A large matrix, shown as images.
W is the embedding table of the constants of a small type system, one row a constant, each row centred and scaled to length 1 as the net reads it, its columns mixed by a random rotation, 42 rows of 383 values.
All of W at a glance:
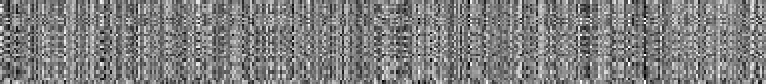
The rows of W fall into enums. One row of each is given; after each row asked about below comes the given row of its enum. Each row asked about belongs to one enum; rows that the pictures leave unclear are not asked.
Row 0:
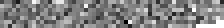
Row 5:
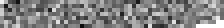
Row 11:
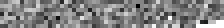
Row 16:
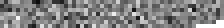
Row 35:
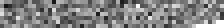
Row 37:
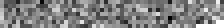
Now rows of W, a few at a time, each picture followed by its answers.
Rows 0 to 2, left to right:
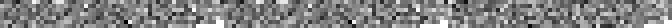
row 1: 0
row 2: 5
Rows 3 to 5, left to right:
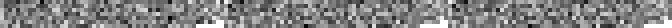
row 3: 37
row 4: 5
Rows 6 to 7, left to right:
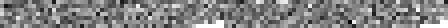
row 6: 35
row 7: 0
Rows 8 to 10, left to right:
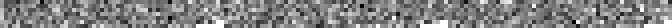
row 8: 37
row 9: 11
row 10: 0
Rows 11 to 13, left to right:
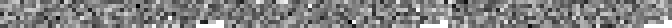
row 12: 0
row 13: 5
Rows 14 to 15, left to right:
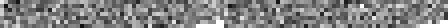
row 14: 5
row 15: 35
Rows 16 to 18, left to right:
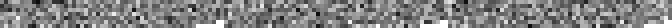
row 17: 11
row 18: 5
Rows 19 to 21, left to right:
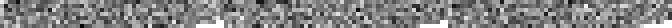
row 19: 5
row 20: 16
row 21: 35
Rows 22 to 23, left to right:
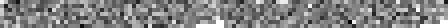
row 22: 5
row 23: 0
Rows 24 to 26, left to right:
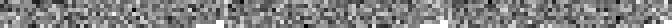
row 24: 16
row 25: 5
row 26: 37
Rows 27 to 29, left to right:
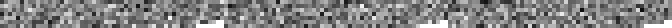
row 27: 11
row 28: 35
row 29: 16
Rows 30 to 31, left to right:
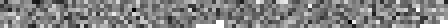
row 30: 16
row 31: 0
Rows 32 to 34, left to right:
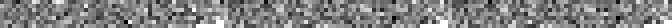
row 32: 0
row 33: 37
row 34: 37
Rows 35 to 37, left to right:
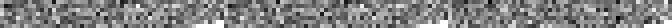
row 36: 35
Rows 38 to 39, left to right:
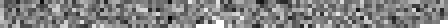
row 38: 37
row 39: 16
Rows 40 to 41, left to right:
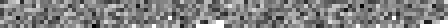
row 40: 11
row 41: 11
